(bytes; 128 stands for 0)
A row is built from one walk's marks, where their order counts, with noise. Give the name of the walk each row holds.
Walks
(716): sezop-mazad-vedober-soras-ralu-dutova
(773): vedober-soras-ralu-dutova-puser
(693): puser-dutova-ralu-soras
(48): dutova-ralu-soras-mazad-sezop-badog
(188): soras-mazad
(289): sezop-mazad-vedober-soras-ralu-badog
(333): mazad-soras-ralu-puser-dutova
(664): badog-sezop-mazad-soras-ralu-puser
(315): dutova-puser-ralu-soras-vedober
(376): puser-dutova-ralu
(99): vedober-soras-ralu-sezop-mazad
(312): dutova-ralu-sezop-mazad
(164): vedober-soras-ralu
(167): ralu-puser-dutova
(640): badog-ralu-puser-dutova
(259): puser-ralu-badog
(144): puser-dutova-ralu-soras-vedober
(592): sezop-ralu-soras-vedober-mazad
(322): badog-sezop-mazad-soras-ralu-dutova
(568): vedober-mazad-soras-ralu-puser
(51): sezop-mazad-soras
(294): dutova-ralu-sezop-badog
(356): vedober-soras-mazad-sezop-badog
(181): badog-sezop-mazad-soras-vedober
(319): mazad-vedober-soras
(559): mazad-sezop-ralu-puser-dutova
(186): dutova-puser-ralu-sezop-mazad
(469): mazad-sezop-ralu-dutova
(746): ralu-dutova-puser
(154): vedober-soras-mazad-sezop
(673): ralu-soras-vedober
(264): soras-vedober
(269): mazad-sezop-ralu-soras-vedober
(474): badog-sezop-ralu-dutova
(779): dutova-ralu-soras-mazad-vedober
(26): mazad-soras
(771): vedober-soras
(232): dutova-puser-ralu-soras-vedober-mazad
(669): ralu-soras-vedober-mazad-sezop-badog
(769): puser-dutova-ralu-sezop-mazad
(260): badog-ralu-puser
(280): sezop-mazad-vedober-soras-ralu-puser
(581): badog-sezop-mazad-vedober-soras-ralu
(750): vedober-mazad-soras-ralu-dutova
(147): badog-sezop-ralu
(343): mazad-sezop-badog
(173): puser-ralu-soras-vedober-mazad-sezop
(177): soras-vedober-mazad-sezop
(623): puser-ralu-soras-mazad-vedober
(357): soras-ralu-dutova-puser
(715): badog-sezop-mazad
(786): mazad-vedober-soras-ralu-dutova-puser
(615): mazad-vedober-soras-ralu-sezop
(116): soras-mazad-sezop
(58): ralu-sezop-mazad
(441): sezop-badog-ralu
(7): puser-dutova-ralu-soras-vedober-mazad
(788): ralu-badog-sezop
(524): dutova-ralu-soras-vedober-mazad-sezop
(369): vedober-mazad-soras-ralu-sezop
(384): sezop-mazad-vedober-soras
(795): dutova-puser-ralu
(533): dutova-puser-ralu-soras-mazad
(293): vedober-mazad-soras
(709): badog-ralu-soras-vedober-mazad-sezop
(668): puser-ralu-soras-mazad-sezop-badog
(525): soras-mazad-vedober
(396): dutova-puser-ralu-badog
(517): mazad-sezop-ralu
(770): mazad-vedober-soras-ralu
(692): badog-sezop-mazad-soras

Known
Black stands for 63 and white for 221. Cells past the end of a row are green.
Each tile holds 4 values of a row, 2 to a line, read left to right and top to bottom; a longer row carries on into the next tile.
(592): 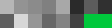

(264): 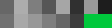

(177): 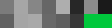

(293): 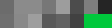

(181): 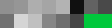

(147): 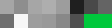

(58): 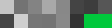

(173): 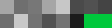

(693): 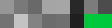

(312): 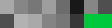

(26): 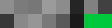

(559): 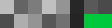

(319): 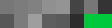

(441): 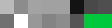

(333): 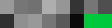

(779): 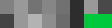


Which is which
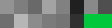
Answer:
(795)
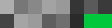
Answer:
(269)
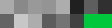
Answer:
(289)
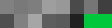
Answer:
(786)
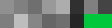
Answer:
(144)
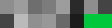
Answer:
(357)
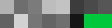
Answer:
(668)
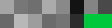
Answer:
(186)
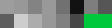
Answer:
(294)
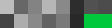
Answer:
(517)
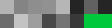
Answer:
(280)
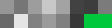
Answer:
(260)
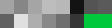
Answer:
(664)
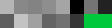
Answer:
(51)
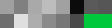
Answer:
(715)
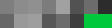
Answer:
(369)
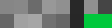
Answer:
(232)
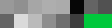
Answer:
(692)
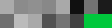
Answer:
(384)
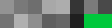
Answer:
(7)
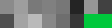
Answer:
(524)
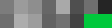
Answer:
(99)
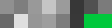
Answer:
(640)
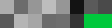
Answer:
(343)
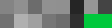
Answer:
(315)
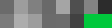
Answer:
(773)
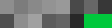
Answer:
(615)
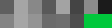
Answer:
(771)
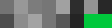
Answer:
(525)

